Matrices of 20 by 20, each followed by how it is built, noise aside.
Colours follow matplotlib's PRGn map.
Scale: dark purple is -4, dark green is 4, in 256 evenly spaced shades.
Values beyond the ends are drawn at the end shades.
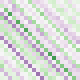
Toeplitz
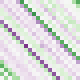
Toeplitz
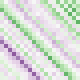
Toeplitz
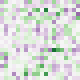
low rank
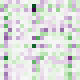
low rank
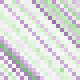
Toeplitz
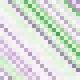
Toeplitz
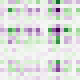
low rank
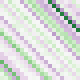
Toeplitz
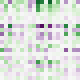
low rank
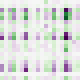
low rank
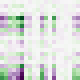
low rank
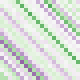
Toeplitz
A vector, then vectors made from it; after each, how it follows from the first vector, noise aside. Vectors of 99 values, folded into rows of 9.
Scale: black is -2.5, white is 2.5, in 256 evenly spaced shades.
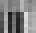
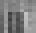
shrunk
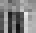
copied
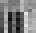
copied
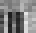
copied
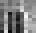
copied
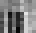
copied
